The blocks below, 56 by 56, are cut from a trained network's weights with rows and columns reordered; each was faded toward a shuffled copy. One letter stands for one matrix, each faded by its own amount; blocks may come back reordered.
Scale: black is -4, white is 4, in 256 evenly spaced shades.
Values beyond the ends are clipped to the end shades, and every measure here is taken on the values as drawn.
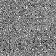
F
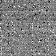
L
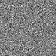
F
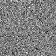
F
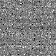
L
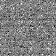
L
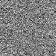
F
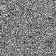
F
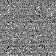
L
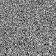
F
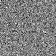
F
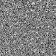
F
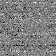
L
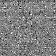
L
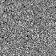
F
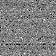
L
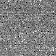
L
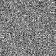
F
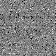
L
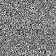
F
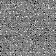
L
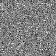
F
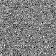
F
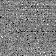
L
